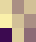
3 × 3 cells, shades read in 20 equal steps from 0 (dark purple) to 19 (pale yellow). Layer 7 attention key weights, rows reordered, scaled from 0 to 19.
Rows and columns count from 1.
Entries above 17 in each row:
0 1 0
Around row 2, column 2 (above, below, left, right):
11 16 19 11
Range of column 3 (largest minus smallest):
7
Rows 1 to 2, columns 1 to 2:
17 11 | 19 15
